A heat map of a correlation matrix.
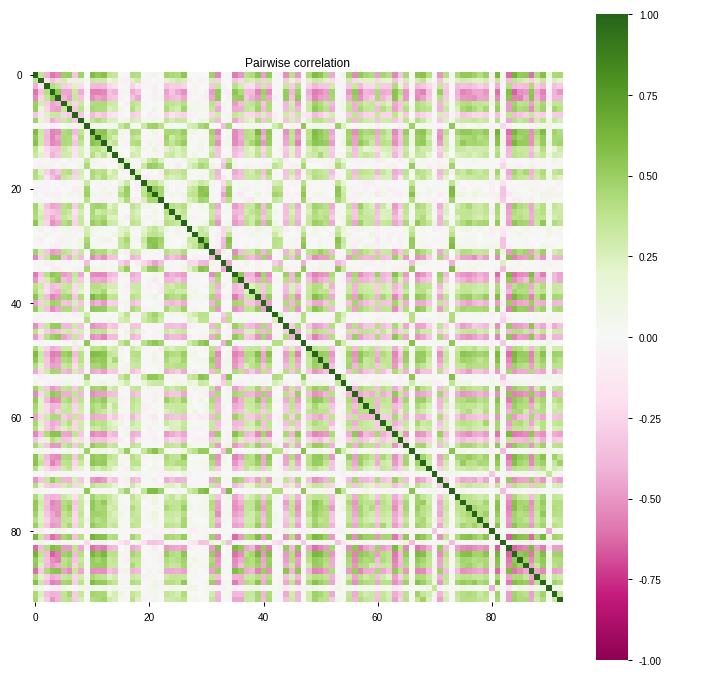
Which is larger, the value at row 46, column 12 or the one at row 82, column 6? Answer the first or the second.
the second
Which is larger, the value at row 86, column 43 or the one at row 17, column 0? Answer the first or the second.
the second
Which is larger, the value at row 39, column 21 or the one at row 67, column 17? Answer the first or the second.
the second
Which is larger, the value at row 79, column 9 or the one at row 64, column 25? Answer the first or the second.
the first
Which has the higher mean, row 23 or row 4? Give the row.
23
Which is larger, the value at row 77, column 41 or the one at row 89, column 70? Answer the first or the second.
the first
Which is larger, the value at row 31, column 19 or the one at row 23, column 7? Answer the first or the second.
the first
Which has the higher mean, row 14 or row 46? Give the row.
14
